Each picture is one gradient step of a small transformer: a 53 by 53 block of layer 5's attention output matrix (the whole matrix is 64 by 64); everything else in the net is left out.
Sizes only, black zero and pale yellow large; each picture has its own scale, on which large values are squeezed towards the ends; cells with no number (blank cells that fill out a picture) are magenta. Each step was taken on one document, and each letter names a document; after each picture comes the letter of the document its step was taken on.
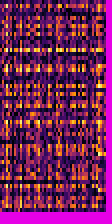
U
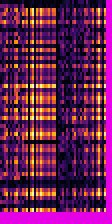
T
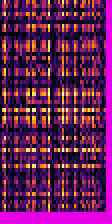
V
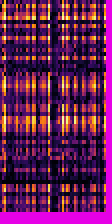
V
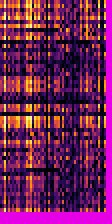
V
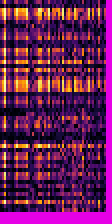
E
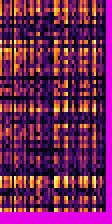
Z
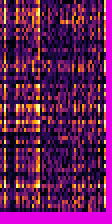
E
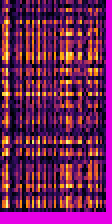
U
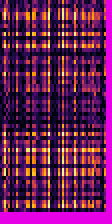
V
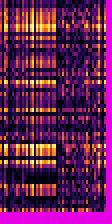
T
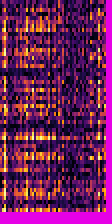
E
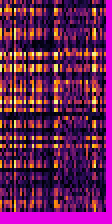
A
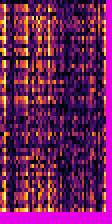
E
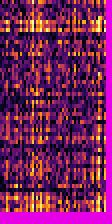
T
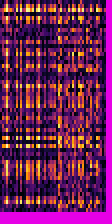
U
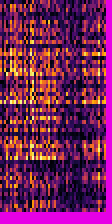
T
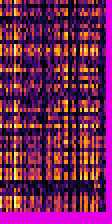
A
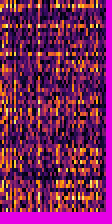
U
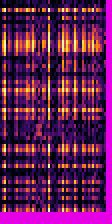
V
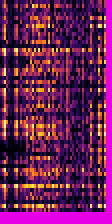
E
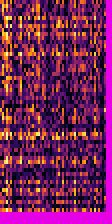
U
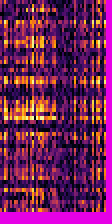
T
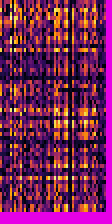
Z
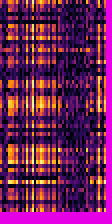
E
